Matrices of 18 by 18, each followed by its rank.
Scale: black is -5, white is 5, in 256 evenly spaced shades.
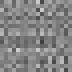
three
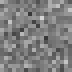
full rank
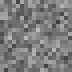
full rank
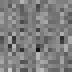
three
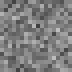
full rank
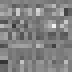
three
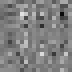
three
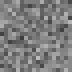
full rank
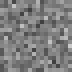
full rank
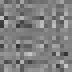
three
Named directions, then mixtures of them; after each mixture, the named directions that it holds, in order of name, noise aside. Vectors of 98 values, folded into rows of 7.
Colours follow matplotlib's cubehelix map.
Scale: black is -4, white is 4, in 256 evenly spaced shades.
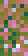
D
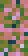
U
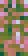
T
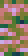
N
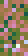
D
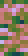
N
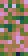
N, T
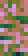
N, T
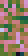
N, T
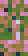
T, U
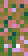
D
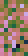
D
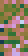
D, N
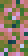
U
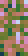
T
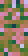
T, U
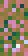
D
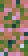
U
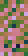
D, U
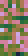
N, T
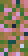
U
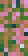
T, U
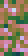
D, N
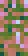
T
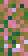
D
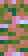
N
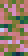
N, T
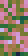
N, T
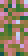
T
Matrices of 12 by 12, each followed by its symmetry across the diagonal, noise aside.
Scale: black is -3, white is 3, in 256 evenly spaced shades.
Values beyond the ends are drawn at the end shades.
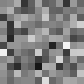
neither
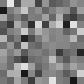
antisymmetric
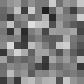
antisymmetric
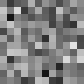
antisymmetric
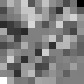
antisymmetric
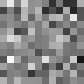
neither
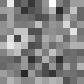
neither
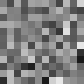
antisymmetric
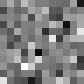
antisymmetric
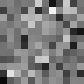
neither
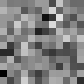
neither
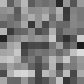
neither
